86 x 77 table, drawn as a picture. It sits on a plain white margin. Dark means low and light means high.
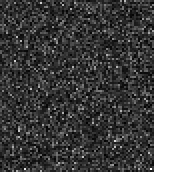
There is no seam. Fine speckle covers the field. Neither half mirrors the other. Most values sit low, with a long tail of high ones. Overall the values sit about 20% of the way up the scale. No row or column stands out.
